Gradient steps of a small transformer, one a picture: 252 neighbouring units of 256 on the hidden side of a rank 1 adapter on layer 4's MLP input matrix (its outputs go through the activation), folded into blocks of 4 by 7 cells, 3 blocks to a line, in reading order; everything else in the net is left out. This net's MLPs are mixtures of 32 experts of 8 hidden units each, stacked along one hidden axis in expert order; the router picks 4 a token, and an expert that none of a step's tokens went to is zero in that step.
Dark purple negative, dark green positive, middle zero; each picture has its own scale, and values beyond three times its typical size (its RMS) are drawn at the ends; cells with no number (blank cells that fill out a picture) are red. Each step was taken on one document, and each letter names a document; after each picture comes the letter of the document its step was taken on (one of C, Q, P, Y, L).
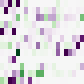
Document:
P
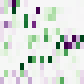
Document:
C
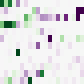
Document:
P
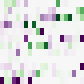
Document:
P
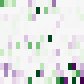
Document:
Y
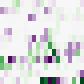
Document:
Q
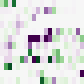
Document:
Q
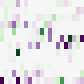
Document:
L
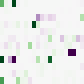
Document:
C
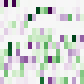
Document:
Y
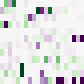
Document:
Y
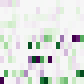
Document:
C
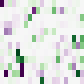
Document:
Y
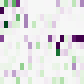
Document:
L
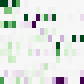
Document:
L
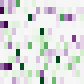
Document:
Y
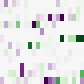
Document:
L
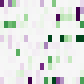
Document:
P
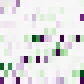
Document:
C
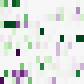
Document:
L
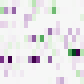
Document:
Q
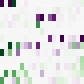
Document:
L
